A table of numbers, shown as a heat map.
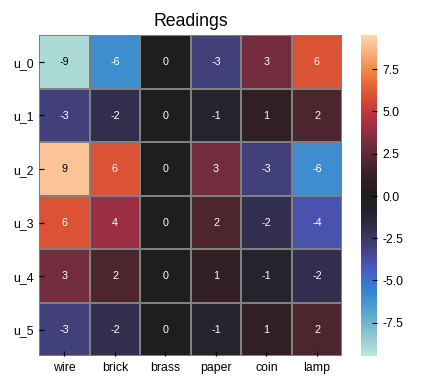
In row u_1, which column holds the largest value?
lamp
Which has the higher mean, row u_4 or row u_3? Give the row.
u_3
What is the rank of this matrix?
1
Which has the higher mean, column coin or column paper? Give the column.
paper
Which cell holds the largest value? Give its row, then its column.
u_2, wire
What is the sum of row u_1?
-3
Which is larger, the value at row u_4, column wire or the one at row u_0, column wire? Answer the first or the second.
the first
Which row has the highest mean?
u_2
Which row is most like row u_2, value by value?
u_3
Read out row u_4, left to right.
3 2 0 1 -1 -2
